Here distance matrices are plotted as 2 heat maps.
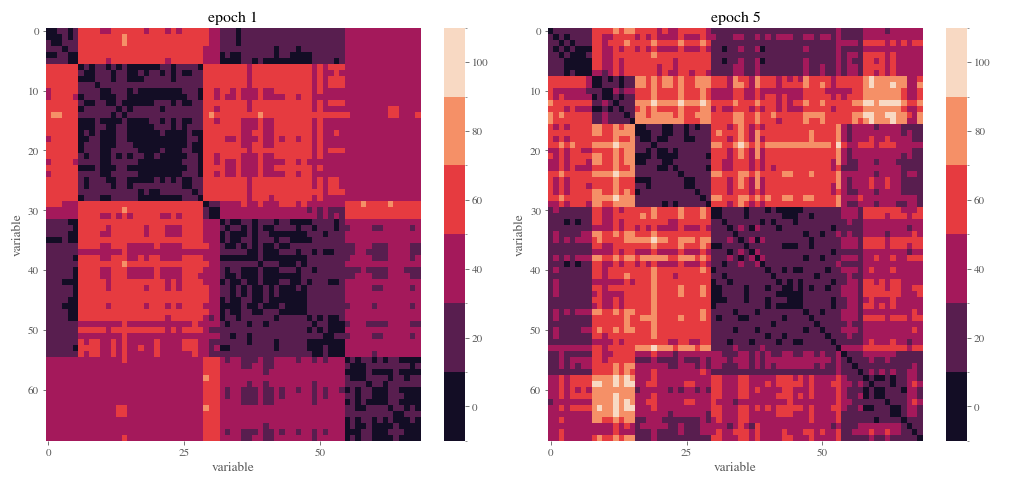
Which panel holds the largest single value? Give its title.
epoch 5
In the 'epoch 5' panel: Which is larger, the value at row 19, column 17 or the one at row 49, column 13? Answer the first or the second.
the second
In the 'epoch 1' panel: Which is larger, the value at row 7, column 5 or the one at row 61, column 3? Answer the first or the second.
the first
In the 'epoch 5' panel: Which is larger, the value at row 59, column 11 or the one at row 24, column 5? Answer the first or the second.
the first
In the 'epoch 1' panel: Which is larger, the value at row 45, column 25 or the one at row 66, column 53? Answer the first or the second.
the first
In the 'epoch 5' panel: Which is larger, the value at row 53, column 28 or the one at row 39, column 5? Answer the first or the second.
the first
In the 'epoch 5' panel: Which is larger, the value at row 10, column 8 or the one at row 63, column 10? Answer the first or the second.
the second
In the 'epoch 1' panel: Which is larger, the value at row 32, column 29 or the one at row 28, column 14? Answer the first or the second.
the first
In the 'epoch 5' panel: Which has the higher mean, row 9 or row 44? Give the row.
9
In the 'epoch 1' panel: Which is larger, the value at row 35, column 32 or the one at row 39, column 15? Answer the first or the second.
the second
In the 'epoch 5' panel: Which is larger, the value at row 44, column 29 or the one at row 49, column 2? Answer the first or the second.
the first
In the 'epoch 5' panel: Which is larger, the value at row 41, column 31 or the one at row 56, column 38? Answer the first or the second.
the second
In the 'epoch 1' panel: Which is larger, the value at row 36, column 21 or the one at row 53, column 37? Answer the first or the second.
the first
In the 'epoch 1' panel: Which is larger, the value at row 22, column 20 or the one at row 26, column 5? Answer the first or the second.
the second
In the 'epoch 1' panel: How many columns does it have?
69
